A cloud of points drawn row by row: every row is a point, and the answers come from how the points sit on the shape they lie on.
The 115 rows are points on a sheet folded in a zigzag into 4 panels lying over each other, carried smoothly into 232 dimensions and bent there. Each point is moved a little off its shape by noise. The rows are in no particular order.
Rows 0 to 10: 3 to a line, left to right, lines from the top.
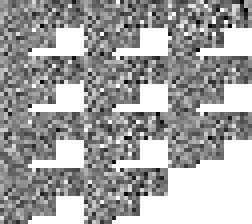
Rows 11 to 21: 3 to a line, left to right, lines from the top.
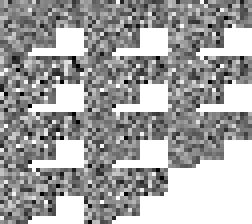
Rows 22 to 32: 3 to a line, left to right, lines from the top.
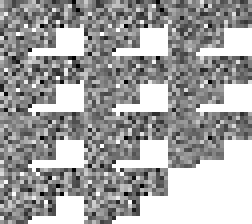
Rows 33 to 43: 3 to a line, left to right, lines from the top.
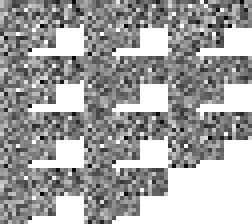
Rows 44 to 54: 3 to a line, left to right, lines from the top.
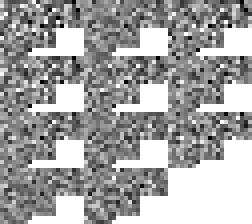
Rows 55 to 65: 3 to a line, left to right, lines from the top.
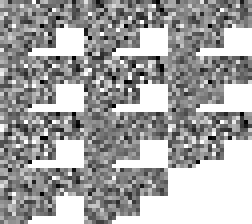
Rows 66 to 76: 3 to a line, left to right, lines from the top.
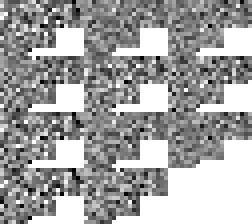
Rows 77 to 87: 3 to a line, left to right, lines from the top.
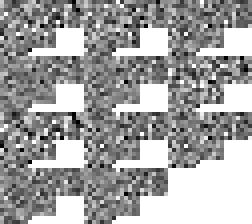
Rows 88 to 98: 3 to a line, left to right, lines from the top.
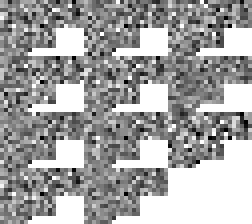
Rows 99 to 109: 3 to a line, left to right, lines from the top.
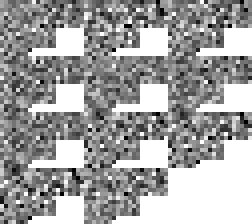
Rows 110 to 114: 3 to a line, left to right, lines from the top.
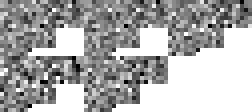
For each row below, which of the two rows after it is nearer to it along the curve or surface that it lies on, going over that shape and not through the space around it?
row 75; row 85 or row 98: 85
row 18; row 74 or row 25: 25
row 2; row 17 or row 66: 17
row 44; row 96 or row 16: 96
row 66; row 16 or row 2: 16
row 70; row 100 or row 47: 100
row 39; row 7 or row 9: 7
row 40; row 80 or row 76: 76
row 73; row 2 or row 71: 71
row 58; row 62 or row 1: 62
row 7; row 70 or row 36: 36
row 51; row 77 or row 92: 92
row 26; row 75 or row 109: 109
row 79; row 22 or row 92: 22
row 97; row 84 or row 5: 5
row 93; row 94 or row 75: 94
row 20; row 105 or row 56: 56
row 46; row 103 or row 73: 73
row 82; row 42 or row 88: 88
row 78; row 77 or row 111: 77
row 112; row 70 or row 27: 27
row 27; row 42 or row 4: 42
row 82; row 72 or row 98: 72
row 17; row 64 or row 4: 4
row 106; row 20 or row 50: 20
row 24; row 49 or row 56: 49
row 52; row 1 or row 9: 9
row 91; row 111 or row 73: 111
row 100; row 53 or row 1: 53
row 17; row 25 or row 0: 25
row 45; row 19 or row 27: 19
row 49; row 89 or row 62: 62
